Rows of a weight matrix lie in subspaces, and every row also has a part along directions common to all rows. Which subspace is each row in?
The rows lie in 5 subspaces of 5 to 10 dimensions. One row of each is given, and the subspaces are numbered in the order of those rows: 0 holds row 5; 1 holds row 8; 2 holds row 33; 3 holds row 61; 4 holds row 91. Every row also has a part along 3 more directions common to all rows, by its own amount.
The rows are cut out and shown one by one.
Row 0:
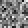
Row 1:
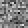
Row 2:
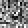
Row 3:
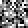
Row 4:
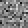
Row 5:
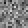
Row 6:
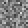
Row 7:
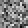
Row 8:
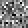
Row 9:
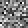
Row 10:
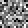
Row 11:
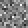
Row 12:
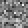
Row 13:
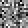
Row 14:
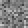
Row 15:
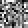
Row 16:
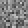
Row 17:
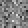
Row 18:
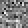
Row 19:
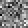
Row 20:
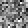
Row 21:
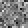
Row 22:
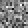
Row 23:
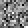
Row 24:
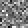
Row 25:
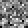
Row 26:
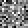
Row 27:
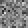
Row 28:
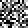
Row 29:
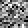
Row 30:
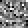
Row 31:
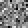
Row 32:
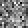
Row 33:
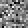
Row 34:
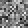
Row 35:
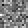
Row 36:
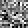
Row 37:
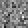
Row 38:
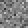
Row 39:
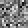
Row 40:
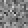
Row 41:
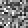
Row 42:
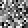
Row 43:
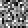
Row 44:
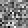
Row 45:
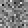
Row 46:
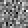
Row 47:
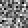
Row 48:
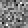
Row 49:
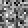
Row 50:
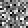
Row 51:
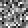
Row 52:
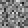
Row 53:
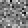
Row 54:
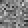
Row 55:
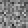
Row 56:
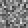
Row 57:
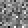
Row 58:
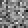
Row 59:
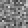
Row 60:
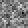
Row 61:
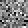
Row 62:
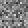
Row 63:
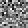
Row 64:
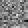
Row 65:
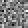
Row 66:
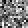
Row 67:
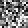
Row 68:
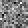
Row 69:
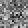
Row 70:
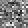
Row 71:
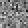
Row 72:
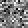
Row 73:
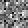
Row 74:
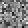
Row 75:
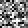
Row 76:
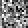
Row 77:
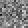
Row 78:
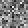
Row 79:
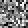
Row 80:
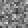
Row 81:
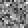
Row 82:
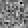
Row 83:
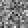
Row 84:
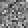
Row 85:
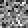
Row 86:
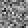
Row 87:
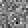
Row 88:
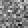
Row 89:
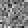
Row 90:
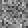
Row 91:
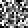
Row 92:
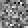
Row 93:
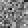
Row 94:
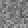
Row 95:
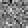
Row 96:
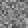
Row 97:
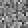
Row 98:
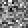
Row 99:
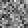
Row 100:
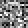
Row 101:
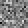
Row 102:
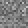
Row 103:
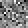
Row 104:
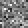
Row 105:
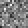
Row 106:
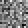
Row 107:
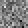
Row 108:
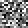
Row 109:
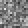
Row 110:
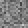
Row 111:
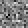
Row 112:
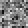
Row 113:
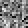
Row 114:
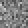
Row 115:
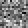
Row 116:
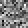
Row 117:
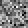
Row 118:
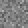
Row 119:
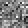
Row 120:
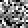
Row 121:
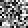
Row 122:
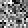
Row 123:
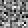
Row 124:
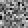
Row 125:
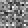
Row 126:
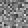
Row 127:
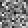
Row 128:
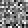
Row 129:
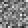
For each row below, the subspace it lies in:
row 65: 3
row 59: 0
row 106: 3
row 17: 2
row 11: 2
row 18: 2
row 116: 4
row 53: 0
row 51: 3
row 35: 2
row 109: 4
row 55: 0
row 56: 4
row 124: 3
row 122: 2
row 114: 3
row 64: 3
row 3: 4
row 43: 3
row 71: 0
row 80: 4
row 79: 3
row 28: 3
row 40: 2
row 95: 0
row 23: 4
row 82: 2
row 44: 1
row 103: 3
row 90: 0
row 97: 0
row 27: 3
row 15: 3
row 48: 3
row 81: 4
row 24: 2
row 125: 1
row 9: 1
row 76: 0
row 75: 4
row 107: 1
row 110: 2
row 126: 0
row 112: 4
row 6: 0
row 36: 2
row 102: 1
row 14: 2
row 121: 1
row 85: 3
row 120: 0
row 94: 2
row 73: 4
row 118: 3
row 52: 4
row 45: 2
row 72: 0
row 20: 0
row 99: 4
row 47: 4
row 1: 2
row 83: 2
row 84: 4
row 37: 2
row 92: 0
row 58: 2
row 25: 4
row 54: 3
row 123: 2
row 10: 0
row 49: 4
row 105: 4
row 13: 0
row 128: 3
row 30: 3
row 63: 0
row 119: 1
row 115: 0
